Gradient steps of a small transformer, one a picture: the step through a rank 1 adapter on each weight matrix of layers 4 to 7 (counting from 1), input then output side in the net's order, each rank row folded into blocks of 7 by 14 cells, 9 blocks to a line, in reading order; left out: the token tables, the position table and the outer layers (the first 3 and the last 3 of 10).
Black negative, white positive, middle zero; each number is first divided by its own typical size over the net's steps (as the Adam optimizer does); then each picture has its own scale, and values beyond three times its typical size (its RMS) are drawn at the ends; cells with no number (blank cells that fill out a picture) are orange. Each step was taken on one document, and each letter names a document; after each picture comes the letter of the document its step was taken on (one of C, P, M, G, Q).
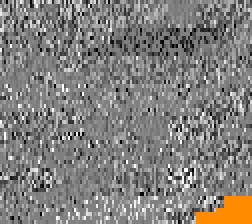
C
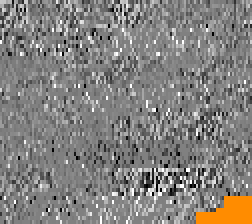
C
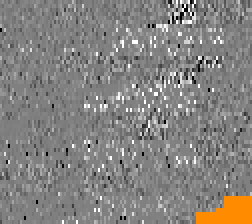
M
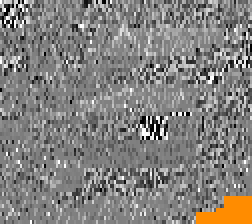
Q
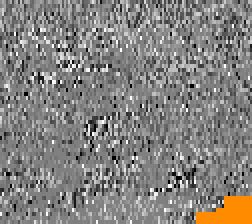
C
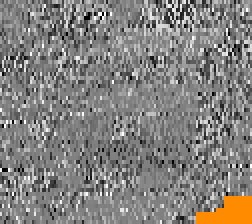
Q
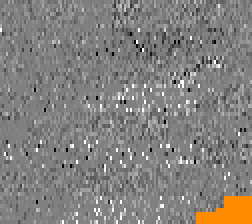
M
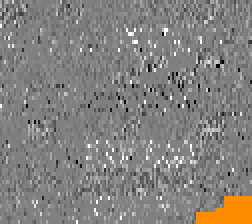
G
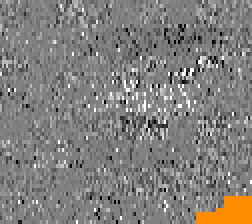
G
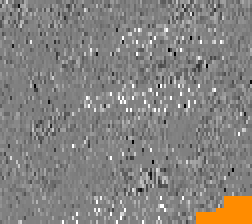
M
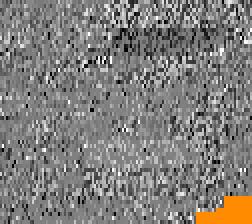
Q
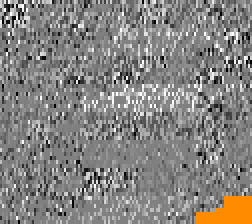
Q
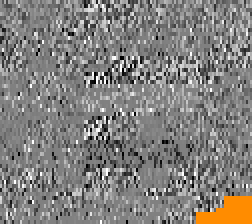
C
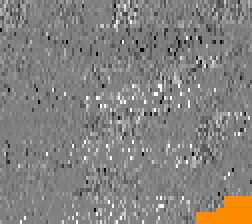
M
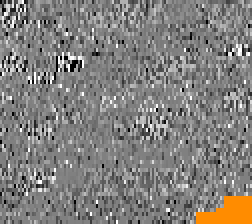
C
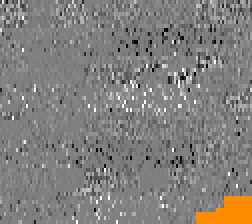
G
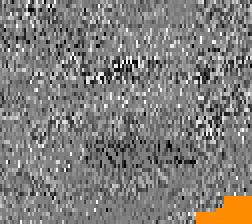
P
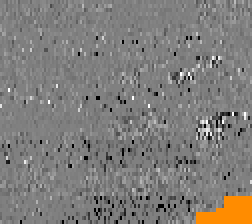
M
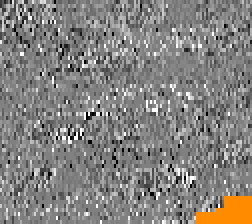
C
